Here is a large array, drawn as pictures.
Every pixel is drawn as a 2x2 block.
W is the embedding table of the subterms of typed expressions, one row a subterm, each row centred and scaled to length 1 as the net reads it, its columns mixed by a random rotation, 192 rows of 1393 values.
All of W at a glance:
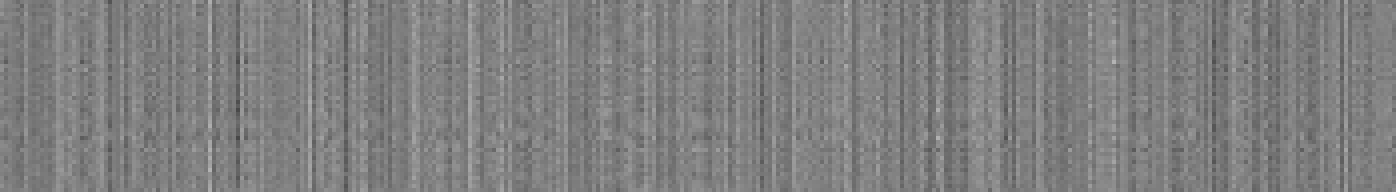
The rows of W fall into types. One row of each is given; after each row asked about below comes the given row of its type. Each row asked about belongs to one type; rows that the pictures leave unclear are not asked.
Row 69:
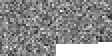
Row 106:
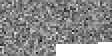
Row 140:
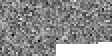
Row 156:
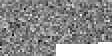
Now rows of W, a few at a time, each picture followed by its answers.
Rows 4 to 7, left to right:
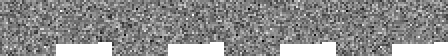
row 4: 69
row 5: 156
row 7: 69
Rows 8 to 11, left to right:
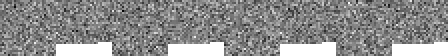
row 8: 106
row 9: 69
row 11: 140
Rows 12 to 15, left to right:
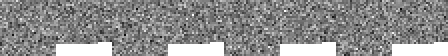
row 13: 156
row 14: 69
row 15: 69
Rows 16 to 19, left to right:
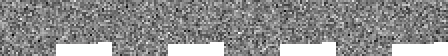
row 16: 140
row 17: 106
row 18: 106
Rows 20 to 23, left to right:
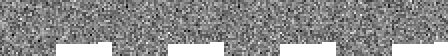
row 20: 140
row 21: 106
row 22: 106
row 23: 106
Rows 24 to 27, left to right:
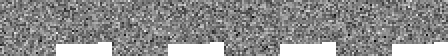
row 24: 106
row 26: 140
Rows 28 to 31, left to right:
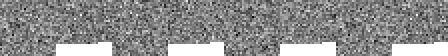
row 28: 156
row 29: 106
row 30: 140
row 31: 156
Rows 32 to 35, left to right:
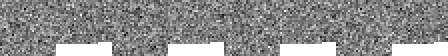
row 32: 156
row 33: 140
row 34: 69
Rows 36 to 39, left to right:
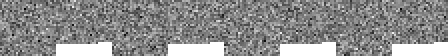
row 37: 140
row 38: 106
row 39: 69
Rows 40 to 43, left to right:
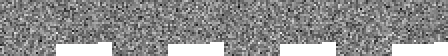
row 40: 106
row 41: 106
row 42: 106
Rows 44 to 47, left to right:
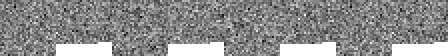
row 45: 140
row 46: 156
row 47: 106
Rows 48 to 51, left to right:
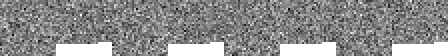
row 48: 156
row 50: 69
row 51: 106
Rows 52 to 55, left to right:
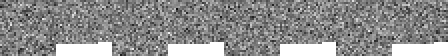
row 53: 69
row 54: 106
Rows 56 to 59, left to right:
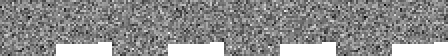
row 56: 140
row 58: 69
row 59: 140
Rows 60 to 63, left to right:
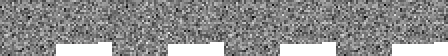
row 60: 140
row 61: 106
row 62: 140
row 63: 140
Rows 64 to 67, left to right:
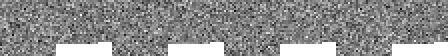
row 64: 156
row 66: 69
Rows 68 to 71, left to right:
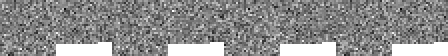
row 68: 69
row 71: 69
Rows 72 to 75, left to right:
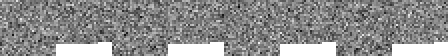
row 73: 140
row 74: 106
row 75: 140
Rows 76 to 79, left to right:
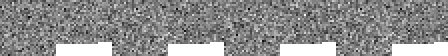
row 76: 140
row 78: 156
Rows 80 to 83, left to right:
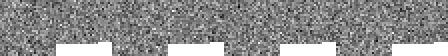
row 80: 140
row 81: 69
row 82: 106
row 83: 106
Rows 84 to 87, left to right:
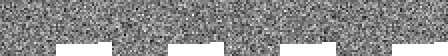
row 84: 106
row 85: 156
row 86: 69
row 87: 106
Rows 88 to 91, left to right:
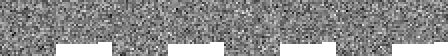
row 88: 140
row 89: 69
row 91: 69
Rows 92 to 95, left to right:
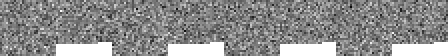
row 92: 69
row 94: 106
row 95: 106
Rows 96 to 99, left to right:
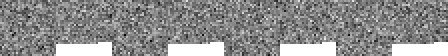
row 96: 140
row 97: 140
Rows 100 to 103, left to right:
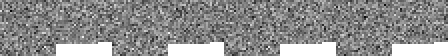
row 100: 69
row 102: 69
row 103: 140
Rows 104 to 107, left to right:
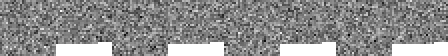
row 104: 69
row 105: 140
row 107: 140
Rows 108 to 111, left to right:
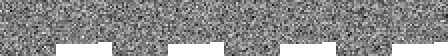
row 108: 69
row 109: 106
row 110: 140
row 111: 140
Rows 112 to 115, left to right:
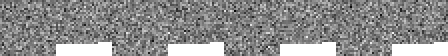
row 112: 106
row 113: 106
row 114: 69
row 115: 106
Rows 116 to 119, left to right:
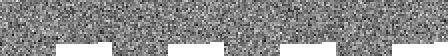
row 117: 106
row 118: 106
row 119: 106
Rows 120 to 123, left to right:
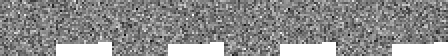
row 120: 106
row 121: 156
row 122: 69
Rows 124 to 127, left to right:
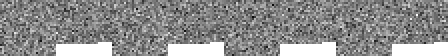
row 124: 106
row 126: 140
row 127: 156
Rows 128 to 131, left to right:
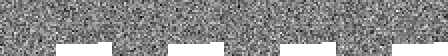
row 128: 106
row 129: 140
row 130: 106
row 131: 69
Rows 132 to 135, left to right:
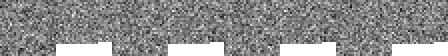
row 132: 140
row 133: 69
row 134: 69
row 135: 106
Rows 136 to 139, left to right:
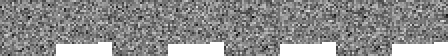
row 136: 140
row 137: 106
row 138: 140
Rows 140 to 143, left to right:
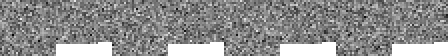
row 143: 140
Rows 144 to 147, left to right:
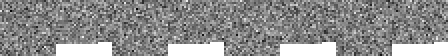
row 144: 69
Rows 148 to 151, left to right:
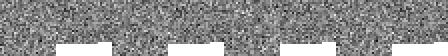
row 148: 106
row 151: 106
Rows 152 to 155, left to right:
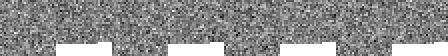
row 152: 106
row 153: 69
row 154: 140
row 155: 140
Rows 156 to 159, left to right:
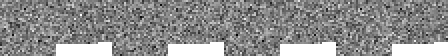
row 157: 140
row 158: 140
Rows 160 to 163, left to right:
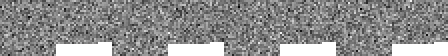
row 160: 140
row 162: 106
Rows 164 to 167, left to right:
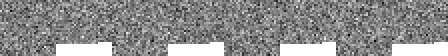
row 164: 69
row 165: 106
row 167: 140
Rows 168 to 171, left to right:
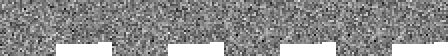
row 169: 106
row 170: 140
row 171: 140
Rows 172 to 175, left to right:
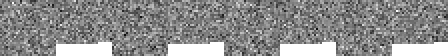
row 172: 140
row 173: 140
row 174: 140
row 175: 69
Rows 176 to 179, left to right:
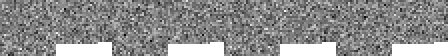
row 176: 69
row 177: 140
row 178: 69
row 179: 140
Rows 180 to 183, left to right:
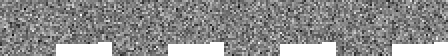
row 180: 156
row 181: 69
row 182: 106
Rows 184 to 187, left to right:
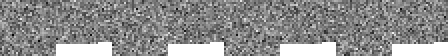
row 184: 140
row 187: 69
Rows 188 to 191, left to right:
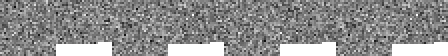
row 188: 106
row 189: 156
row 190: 106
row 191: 156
